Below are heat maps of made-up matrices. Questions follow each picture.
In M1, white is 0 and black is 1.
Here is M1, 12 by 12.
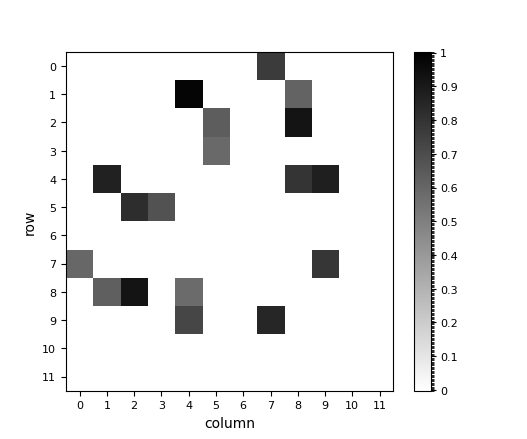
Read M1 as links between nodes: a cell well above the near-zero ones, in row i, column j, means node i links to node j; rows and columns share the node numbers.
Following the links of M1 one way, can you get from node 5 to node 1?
yes
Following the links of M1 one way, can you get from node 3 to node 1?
yes
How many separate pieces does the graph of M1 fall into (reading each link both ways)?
4
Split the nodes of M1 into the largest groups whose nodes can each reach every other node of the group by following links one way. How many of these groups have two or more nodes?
1
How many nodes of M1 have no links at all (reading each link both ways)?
3
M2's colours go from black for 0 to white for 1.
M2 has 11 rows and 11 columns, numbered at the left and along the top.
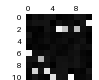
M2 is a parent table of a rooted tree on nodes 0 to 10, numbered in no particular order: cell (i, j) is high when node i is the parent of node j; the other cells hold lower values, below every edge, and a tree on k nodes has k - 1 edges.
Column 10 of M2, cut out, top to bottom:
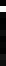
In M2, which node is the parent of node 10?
1
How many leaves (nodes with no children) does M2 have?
5
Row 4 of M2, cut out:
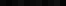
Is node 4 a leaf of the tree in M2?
yes
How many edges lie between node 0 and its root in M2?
6
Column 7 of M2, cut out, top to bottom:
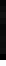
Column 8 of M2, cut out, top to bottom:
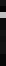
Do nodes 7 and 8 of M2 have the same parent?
no
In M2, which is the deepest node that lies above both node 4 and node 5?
10
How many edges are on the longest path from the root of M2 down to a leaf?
6
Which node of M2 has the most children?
2
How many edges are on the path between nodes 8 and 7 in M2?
2
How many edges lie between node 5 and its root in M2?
5
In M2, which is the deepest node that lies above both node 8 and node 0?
2
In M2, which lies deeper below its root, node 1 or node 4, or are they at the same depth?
node 4
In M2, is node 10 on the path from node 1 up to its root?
no
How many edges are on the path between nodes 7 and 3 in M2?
4
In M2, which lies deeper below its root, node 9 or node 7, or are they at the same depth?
node 7
